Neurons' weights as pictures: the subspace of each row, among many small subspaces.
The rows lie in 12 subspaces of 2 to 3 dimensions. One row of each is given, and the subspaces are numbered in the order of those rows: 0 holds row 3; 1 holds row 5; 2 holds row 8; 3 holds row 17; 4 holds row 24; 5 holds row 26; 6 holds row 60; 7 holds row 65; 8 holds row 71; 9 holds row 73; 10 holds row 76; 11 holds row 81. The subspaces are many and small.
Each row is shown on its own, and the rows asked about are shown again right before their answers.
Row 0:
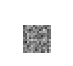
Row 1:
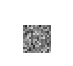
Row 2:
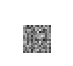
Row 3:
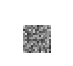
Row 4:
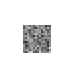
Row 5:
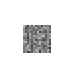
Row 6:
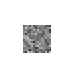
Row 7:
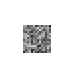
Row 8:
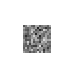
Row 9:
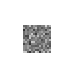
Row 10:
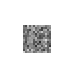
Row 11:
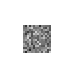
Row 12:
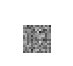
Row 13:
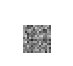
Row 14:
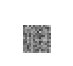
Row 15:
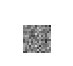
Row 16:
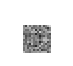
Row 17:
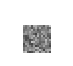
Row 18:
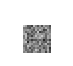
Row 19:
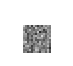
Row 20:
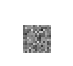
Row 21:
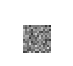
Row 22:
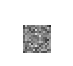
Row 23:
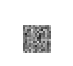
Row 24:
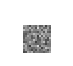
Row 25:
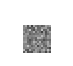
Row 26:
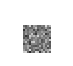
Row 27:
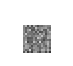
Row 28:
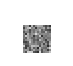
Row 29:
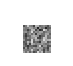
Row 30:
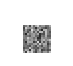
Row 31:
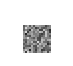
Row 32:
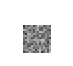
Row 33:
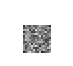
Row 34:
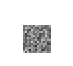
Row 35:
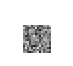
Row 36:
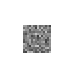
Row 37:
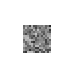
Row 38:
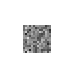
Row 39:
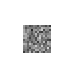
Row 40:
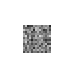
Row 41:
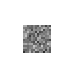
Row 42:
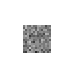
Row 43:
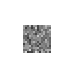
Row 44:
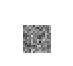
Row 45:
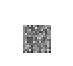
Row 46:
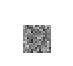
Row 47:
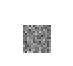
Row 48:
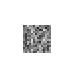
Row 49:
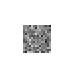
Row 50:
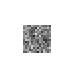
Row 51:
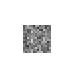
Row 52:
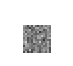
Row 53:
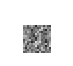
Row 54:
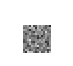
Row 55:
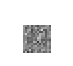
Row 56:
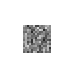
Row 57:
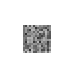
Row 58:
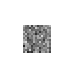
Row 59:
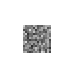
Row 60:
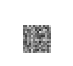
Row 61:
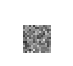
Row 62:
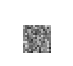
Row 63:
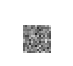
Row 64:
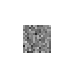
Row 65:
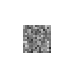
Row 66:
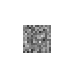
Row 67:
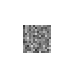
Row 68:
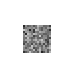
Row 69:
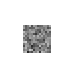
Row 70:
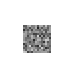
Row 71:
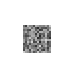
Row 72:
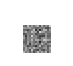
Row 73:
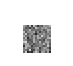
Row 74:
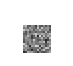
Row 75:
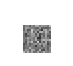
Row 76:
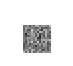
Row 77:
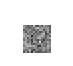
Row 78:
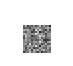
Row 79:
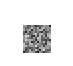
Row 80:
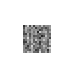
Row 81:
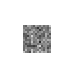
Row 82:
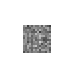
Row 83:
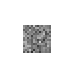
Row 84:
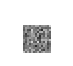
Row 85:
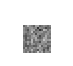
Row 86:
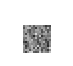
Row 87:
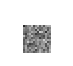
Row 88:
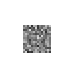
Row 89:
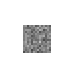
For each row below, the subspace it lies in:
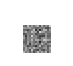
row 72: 6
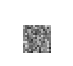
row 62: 7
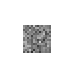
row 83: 11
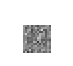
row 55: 10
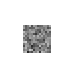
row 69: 11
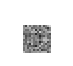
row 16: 1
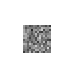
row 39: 5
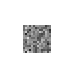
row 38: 3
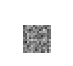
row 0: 0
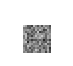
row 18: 0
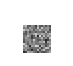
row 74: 4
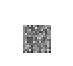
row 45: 8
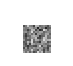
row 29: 2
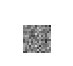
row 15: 8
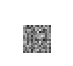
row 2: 6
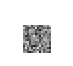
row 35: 2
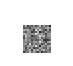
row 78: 6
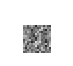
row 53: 4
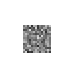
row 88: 4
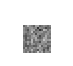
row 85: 2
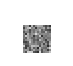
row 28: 2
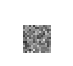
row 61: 11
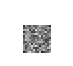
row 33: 6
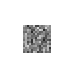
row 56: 2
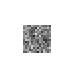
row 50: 7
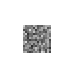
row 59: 0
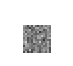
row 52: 9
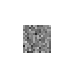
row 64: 9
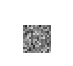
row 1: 5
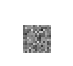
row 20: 5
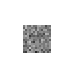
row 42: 5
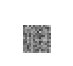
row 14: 1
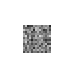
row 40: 0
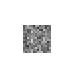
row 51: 7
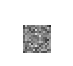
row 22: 1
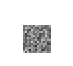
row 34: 3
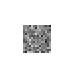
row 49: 8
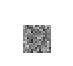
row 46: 7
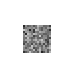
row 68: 0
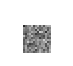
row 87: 0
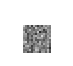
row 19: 6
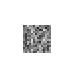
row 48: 2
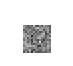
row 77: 11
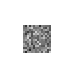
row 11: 5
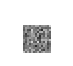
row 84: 10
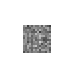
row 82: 1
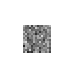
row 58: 9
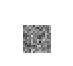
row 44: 11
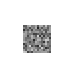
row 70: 4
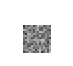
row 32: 0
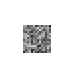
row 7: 11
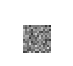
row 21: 5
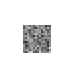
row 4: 7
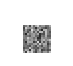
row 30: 10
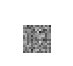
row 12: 6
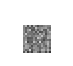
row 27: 8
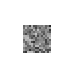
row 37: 3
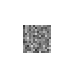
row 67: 1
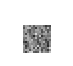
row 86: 7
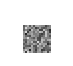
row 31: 3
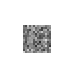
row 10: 4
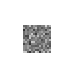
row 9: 5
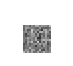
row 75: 10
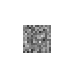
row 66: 9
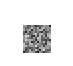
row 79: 3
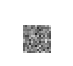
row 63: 8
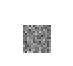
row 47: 9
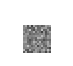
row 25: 4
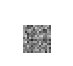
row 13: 0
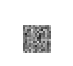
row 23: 10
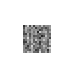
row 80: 1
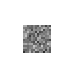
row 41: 5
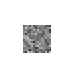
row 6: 3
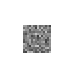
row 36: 4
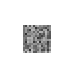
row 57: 8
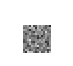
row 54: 4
